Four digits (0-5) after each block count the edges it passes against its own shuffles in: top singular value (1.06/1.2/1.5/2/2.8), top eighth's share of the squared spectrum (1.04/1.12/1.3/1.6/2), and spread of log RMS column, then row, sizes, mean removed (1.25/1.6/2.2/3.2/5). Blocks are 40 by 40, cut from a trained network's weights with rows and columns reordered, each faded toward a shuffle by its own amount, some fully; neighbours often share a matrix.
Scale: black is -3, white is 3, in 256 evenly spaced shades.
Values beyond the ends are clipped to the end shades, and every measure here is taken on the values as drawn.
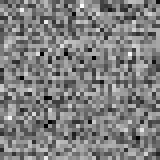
1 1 0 0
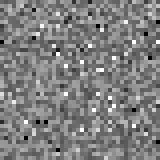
0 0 0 1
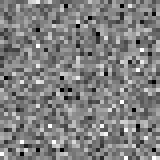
0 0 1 0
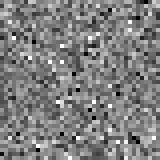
0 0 0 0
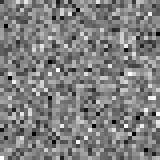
0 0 0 0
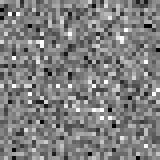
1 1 0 0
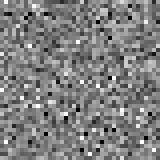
0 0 0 0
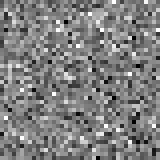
0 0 0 0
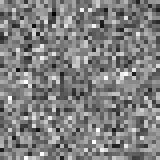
2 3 0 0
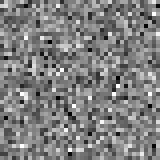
0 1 0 0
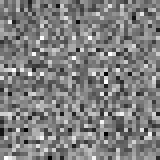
2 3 0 2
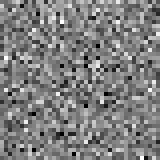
2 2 0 0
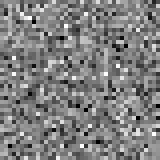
1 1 0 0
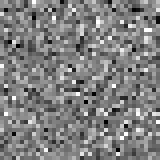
1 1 0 1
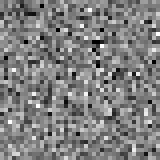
2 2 0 0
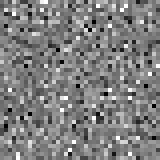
1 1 0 0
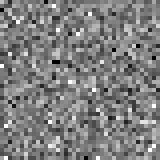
1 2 0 0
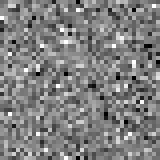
1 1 0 0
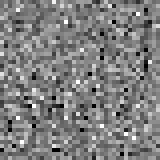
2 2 1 0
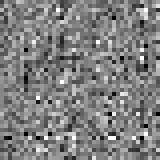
2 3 2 2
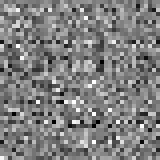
2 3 0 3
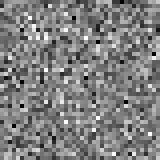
1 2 0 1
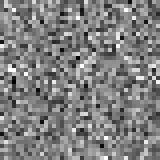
1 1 0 0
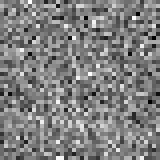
2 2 0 0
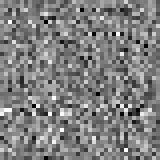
3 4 0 2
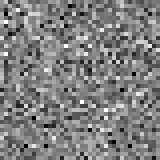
2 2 0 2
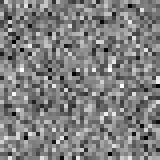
1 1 0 0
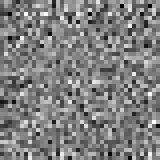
3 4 0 2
